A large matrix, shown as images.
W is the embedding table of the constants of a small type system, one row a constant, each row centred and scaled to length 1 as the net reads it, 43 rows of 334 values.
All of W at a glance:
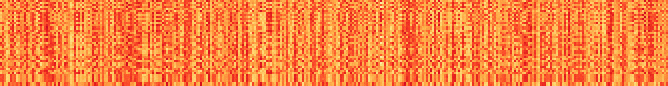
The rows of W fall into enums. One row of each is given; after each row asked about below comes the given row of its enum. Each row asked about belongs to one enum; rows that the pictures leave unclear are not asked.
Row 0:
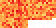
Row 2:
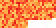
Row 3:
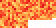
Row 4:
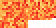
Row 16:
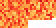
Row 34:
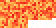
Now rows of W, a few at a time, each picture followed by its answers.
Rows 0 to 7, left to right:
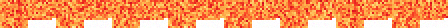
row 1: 3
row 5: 16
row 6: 0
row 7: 4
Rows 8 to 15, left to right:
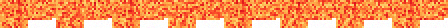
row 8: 0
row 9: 4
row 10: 0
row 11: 34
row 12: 0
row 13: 2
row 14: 2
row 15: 0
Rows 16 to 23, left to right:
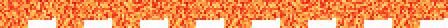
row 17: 2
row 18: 3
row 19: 2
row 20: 2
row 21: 3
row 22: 34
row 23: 2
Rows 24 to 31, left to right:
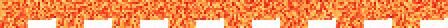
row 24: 4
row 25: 34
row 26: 34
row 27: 2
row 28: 3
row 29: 16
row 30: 4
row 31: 3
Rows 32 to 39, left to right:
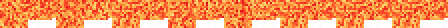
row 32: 3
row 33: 16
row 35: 4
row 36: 0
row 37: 34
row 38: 34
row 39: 34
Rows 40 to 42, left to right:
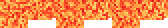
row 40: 34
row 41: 16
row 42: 16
